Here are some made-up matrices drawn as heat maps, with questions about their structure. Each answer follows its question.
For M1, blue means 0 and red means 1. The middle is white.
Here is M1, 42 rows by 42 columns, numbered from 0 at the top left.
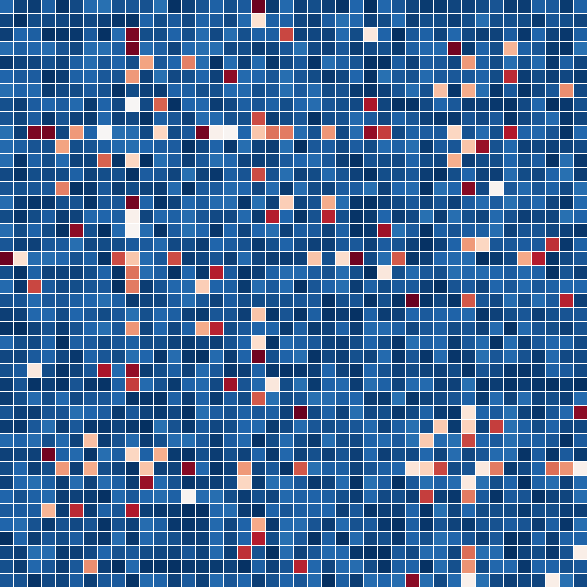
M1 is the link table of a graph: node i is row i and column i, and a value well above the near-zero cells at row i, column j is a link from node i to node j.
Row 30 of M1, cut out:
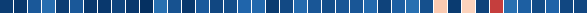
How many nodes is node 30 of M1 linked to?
3
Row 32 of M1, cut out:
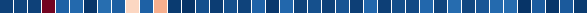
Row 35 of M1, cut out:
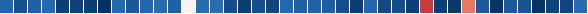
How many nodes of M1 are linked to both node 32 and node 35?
0
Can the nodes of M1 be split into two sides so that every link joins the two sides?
no
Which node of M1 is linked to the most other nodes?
node 9
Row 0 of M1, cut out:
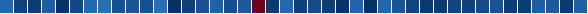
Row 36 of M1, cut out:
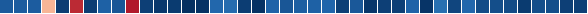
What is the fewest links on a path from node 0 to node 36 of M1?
3
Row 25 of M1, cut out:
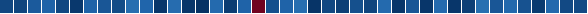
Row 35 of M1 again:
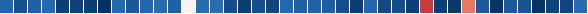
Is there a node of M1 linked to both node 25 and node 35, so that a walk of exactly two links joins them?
no
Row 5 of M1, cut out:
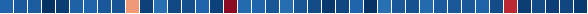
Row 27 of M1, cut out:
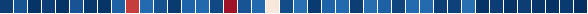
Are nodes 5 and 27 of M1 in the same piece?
yes
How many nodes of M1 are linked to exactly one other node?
10
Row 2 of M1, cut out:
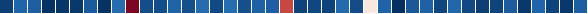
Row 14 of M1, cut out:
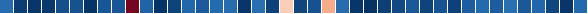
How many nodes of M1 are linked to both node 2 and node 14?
2
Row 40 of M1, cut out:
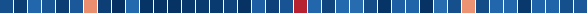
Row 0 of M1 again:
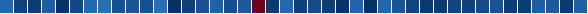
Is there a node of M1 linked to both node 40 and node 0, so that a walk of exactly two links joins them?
no
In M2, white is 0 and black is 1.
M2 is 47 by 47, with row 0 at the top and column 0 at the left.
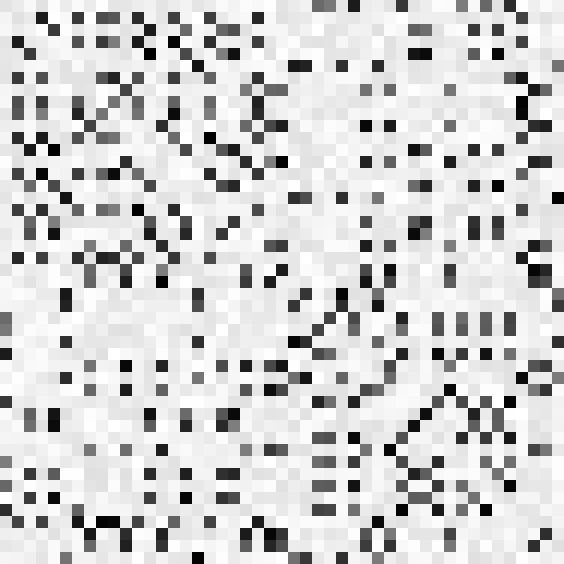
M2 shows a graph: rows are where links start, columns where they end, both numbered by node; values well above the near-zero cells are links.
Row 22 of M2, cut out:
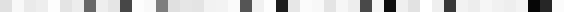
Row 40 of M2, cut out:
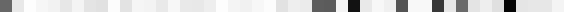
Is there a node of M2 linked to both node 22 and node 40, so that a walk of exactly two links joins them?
no
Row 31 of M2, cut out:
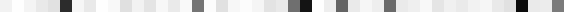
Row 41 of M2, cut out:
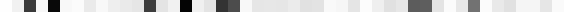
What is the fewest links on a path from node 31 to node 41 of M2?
4
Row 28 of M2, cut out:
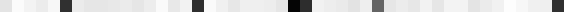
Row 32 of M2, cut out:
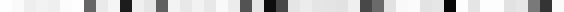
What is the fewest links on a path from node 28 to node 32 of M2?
2
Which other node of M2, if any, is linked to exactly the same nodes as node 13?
node 7
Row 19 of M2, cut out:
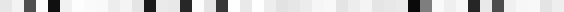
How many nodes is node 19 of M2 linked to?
9
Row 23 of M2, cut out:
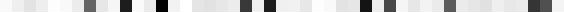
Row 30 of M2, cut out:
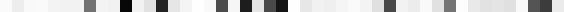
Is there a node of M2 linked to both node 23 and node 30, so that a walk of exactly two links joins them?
yes
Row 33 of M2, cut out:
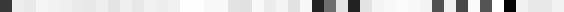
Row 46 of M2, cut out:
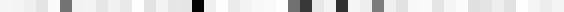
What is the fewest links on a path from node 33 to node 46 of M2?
5
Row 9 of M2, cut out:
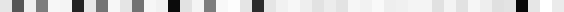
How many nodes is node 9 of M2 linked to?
9
